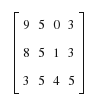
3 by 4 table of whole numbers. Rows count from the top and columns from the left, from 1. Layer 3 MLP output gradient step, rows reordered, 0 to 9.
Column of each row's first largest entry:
1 1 2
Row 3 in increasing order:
3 4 5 5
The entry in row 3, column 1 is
3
